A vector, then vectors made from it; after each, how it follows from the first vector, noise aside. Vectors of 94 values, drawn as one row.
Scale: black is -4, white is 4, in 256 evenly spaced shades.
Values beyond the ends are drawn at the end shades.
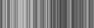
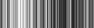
scaled up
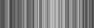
wrapped around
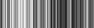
scaled up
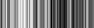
scaled up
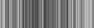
wrapped around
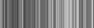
wrapped around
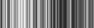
scaled up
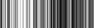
scaled up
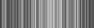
wrapped around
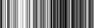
scaled up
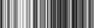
scaled up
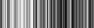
scaled up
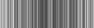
wrapped around
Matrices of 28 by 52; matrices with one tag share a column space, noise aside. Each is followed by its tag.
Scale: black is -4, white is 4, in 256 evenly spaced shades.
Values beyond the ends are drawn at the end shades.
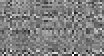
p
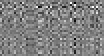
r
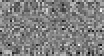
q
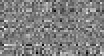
q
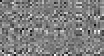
p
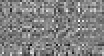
q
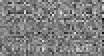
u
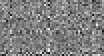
p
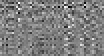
r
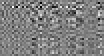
r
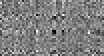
p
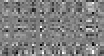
q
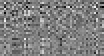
r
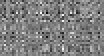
u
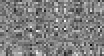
q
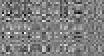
u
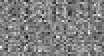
u
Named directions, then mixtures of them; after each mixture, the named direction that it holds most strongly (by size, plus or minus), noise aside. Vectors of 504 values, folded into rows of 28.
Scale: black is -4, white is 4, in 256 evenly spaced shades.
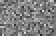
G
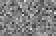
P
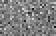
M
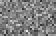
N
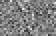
N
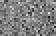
M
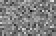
G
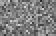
N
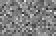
P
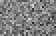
N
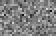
P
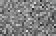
N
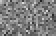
N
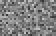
G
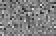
M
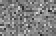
G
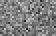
M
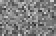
G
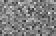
M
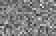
N
